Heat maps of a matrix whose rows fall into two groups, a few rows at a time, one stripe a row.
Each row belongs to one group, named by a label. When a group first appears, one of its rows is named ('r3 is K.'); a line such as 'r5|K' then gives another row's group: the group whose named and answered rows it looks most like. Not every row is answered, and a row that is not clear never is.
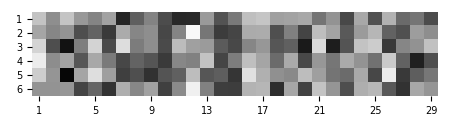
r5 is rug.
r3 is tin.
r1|rug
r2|tin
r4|rug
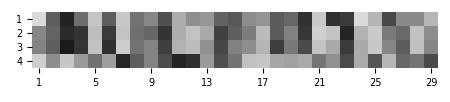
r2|tin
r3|tin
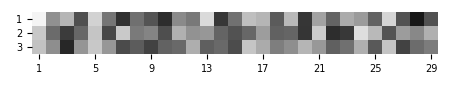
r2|tin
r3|rug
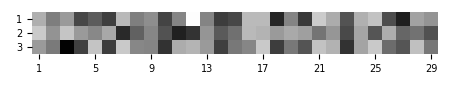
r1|tin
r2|rug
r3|tin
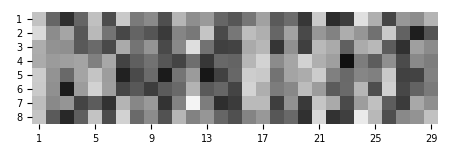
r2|rug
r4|rug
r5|rug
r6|rug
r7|tin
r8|tin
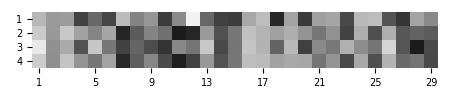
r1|tin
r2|rug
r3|rug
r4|rug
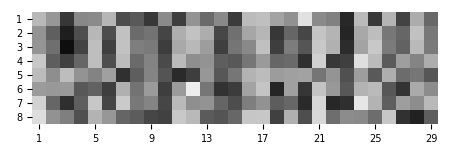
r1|rug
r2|tin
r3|tin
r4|tin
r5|rug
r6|tin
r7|tin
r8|rug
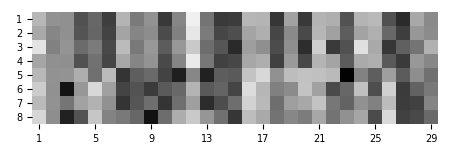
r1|tin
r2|tin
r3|tin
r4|tin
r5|rug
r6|rug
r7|rug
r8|rug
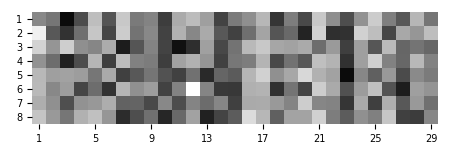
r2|tin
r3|rug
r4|tin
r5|rug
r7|rug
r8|rug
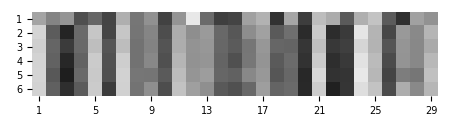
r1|tin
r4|tin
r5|tin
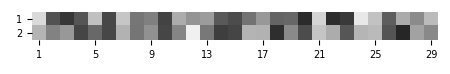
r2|tin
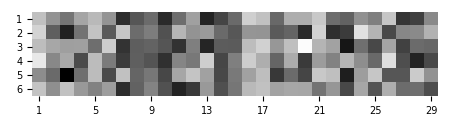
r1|rug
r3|rug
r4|rug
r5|tin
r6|rug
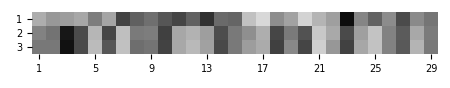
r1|rug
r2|tin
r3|tin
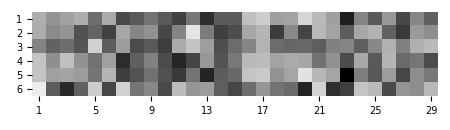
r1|rug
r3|tin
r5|rug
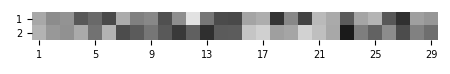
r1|tin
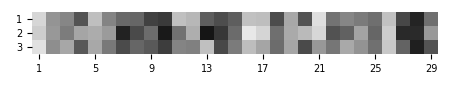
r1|rug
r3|rug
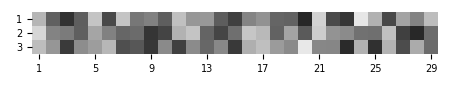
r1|tin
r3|rug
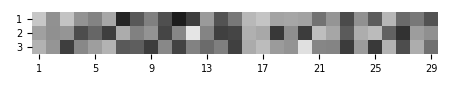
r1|rug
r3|rug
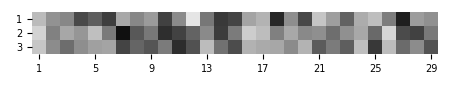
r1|tin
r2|rug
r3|rug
